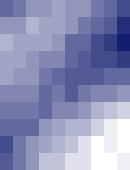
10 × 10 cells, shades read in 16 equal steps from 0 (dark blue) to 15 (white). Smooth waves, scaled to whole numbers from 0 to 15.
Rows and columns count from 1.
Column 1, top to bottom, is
5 8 10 9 9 7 6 5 3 4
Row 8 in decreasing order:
15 14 12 10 10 9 8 5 5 5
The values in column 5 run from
5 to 11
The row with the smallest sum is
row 4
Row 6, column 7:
6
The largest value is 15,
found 5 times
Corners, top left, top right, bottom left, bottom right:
5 3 4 14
